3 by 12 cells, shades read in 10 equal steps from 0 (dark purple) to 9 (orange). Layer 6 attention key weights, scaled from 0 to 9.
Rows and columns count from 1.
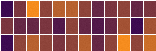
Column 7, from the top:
4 2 6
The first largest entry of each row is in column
3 10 10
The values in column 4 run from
3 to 4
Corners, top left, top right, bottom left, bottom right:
0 3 0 7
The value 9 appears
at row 1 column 3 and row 3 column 10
